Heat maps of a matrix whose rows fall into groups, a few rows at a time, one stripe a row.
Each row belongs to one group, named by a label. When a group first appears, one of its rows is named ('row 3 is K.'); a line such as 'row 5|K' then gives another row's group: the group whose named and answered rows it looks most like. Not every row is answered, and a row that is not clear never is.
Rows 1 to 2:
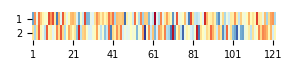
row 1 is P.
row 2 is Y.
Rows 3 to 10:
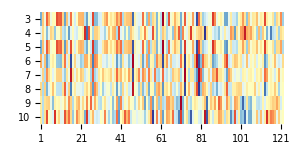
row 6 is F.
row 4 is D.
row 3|P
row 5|P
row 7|P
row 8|F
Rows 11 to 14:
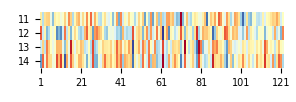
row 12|F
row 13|P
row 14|P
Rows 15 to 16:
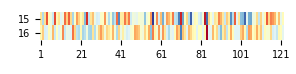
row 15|Y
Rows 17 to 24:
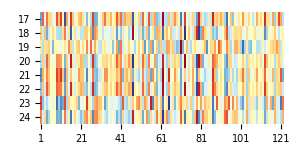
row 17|P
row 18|F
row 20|P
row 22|P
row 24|F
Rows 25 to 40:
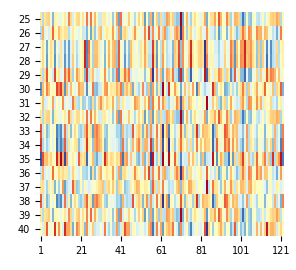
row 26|D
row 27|D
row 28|D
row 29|Y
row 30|P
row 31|D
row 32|Y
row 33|F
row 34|F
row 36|D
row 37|D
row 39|Y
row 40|Y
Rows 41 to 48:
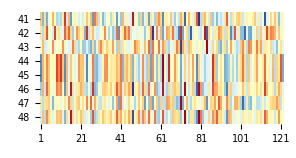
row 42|Y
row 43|D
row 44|P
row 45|P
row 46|P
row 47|Y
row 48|P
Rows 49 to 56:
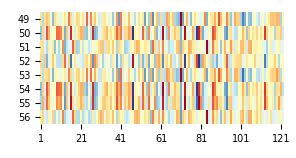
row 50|P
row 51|D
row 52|F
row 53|Y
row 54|P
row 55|P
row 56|D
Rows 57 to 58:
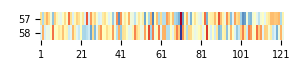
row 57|Y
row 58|D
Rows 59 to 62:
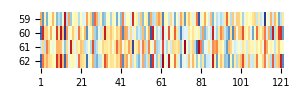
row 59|F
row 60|P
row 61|P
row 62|P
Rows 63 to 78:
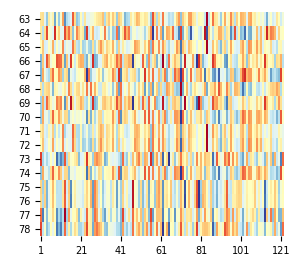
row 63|D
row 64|Y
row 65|D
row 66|P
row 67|D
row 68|Y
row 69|P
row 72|D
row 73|F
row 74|D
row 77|F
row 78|F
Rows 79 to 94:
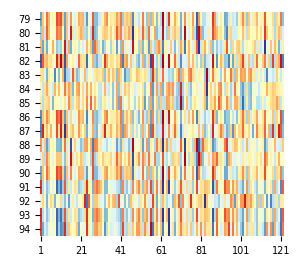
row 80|P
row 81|F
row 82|P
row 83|D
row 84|Y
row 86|P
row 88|F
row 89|P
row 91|F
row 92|D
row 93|F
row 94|F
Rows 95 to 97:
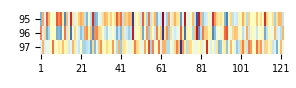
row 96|F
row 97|D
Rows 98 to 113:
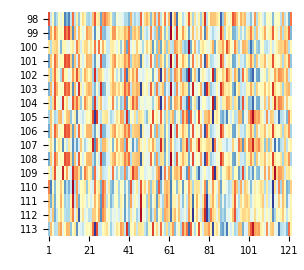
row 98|F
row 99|P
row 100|Y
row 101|P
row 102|Y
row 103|P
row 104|Y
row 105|D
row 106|P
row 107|D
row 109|Y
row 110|F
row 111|F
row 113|D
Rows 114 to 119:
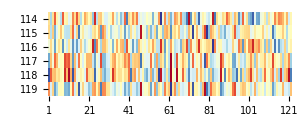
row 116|D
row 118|P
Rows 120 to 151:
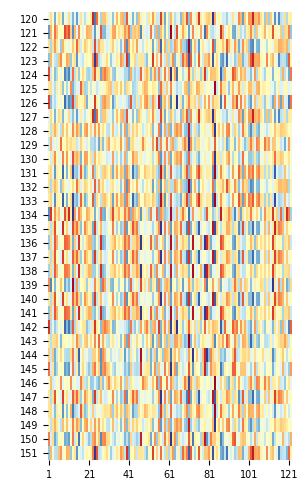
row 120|D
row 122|Y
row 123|D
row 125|D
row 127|D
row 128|Y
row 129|D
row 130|Y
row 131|D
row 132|Y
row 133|D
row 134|P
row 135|Y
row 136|P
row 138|P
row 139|F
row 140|Y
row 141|P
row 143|Y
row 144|F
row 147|Y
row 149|Y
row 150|F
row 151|D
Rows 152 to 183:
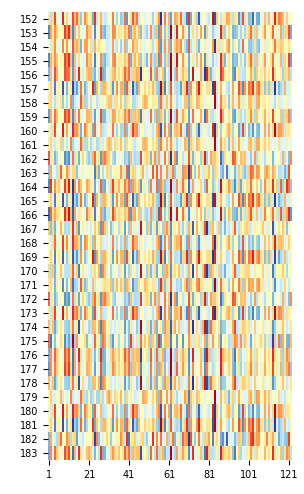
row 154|Y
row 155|P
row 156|P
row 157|D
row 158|D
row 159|P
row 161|D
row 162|F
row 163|D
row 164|P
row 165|D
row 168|Y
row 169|D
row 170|F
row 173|Y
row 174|F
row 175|F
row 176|P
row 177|P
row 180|Y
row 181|D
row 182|D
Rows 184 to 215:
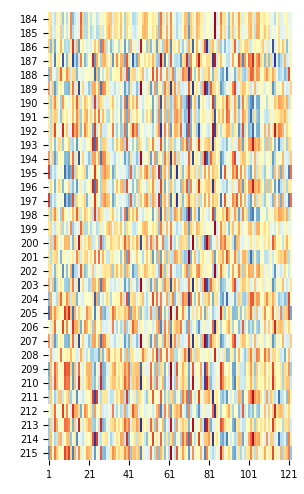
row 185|D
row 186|F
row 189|F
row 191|Y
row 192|Y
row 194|F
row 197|F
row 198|Y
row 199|D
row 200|P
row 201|Y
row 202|D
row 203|F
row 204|D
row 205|P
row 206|Y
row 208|D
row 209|P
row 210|P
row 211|D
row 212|Y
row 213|P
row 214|D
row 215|P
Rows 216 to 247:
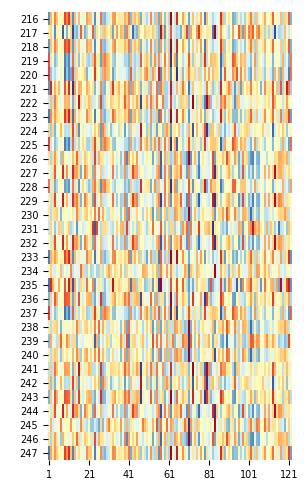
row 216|P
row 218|P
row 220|F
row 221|P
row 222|P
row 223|P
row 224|F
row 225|F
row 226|Y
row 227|Y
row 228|F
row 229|Y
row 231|D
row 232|Y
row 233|P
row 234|D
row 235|P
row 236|P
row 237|F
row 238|Y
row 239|D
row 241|P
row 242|F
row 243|P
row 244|Y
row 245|D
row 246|Y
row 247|P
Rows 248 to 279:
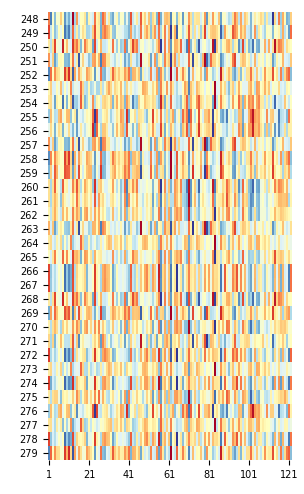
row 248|F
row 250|Y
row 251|F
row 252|P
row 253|D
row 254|D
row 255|D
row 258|P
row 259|P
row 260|Y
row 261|Y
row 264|D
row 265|Y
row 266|F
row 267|F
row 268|Y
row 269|P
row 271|F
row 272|F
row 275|Y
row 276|D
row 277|D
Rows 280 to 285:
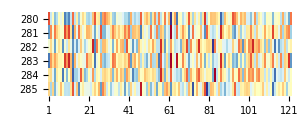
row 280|F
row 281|P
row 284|D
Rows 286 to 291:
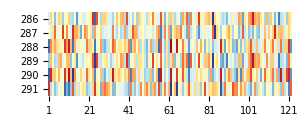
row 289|D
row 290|P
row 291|F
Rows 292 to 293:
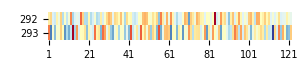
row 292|D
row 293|F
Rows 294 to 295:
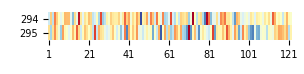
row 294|P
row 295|Y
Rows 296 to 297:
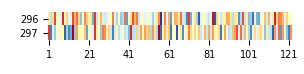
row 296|Y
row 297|F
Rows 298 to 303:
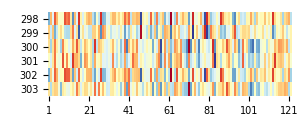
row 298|P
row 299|F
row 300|Y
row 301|Y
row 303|Y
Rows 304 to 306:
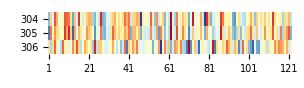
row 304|P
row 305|P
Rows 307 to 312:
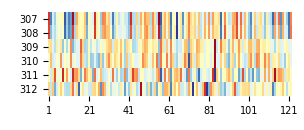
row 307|F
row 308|F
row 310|D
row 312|F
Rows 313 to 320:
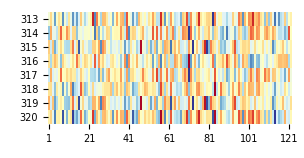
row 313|D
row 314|D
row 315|F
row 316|Y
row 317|D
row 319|F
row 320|D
